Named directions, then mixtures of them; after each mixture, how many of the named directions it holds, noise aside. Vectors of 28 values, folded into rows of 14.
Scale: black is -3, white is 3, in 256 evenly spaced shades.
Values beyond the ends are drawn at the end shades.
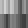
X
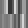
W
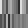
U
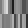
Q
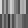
two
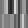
one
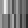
two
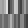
two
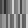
two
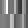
three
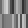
one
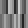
one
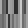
three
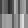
three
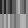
two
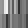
three
